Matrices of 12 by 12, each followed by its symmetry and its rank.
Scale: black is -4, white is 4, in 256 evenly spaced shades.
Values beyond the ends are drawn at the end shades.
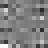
neither, rank two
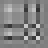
symmetric, rank one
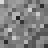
symmetric, full rank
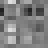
antisymmetric, rank two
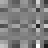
neither, rank one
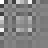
symmetric, rank one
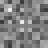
symmetric, rank two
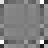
symmetric, rank one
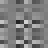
neither, rank one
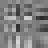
antisymmetric, rank two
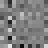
neither, rank two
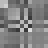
symmetric, rank two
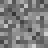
symmetric, full rank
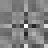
symmetric, rank two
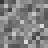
symmetric, full rank
